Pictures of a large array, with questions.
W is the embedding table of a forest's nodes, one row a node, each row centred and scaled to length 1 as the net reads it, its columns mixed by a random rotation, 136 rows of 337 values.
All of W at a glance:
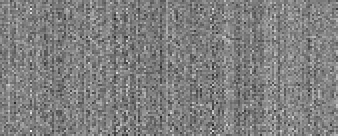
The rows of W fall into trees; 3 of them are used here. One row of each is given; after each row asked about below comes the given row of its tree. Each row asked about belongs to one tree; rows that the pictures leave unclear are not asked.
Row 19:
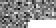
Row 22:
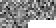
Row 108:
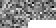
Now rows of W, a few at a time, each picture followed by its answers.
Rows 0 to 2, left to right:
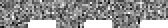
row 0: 19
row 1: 22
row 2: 19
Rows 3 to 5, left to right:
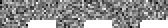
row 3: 108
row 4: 108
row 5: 22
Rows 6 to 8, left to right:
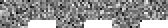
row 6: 108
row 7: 19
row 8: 22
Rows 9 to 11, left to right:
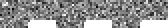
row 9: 22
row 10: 19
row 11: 22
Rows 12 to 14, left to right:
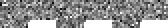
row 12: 22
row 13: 22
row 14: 19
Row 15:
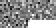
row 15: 19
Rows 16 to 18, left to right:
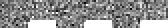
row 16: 19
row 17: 22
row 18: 19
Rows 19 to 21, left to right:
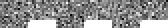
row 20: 19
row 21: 108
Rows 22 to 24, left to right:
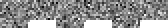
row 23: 108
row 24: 19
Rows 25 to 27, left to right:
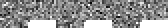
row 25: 22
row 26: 108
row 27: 19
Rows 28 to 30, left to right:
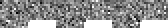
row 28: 108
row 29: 19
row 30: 19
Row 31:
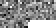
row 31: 22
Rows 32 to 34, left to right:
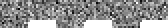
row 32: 19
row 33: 108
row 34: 22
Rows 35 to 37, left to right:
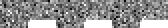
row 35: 19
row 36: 19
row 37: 19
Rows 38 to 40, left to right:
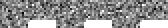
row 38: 108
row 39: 19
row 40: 22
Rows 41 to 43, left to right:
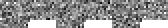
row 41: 22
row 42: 22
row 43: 19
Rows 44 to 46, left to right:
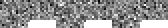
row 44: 108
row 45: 22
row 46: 108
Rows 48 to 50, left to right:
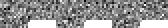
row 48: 22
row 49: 108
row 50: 108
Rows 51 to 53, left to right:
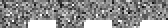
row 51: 19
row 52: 19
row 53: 108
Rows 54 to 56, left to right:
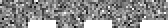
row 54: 19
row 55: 19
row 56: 19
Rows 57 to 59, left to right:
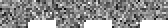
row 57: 22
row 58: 22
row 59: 19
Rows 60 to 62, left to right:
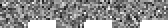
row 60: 22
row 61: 22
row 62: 19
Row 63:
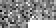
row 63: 19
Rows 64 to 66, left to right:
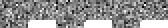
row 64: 19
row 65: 108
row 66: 108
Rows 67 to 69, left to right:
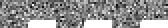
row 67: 108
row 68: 19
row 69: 19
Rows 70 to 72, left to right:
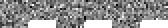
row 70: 108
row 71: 22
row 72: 19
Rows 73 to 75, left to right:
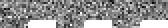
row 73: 22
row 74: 108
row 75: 108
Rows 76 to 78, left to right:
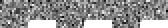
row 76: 108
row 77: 19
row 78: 19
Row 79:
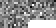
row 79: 108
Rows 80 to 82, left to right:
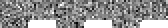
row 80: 19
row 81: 22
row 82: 108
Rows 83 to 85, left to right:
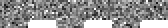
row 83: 19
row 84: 22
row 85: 22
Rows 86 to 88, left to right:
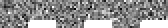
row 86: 19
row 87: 19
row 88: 22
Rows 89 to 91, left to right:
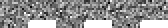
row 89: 108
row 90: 22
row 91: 22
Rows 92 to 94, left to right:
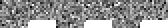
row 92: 108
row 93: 108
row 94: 22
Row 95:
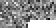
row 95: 22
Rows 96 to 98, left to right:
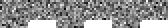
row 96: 108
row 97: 22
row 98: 22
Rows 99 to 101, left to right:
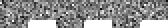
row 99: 19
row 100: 19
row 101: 108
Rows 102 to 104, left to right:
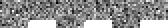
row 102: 108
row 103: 108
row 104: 19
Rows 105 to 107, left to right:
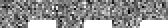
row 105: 19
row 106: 19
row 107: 108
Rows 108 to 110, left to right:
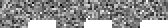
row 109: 19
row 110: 22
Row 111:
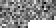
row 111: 22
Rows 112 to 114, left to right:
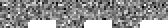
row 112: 22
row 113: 22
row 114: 108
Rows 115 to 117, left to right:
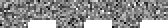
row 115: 22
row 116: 19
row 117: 19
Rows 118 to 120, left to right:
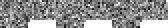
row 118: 19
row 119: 108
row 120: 22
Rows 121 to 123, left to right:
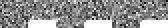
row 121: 19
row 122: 22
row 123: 108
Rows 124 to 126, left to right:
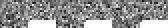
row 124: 108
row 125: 108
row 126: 22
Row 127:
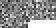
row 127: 19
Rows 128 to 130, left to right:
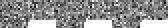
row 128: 19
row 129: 19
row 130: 22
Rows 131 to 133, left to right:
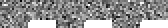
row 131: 22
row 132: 108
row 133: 19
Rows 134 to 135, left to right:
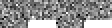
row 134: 19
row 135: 19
